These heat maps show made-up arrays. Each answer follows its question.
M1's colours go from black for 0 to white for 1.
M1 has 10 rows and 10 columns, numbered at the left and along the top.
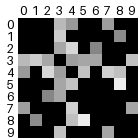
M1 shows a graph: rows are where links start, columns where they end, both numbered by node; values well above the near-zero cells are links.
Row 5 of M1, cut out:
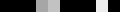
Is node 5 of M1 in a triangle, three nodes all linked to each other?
yes
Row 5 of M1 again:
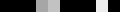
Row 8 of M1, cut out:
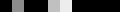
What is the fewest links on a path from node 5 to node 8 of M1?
1
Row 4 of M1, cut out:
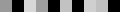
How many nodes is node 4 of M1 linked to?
6
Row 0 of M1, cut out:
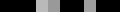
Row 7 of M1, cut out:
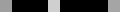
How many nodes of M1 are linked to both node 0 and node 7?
1
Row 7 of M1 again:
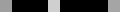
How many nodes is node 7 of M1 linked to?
3
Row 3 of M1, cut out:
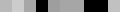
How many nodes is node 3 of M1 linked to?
7
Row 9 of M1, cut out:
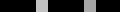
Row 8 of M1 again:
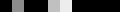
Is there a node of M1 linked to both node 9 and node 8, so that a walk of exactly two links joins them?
no
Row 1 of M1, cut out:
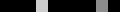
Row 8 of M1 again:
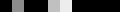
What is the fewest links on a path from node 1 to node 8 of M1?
1
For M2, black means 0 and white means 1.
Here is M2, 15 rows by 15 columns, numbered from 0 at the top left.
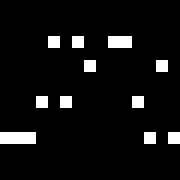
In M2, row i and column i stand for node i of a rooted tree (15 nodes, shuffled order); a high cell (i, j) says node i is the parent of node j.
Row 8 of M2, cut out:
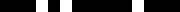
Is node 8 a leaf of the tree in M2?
no
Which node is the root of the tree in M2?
8
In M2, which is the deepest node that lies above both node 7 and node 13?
5
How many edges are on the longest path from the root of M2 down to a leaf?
2
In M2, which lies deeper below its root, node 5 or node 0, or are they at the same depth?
node 0
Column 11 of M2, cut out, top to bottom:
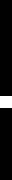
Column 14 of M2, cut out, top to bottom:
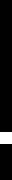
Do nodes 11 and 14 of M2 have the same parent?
no
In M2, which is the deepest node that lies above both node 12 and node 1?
11
